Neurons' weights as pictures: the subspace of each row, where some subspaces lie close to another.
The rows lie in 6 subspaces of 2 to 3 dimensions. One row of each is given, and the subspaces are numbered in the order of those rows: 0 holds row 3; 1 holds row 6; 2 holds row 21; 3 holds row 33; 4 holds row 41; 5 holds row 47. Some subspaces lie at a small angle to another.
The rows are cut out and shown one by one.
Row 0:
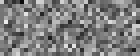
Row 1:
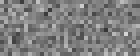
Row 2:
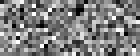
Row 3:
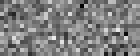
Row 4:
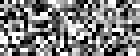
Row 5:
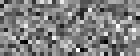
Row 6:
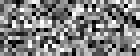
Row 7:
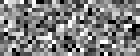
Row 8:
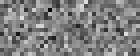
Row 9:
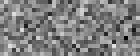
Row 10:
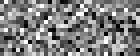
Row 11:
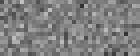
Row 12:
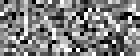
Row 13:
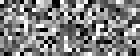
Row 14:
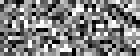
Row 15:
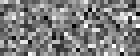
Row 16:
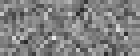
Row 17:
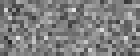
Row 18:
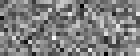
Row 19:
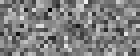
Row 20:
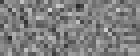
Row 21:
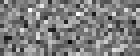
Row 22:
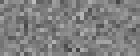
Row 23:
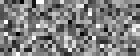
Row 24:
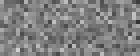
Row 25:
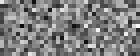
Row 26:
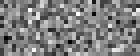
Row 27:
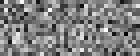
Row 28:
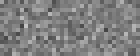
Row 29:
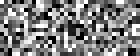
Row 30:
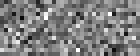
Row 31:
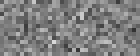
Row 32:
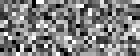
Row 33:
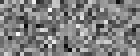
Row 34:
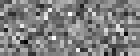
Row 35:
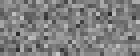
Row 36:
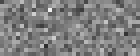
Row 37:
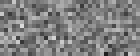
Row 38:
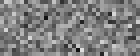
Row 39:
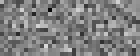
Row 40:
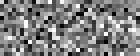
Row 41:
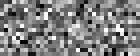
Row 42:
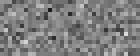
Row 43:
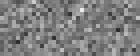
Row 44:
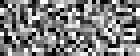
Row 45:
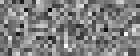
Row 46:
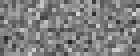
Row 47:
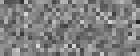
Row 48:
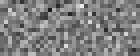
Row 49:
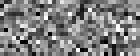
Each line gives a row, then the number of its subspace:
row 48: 2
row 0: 5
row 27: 0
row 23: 5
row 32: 5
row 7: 5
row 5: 4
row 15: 1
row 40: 2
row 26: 2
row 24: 5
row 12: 1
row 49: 4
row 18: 2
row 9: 0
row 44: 2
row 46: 2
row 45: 4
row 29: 4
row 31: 3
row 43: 1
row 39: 1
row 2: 1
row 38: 5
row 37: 0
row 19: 3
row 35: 5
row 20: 2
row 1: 0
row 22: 3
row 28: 0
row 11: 0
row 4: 0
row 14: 1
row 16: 3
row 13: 3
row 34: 4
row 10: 2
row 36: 1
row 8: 3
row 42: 4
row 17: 0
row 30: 5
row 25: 1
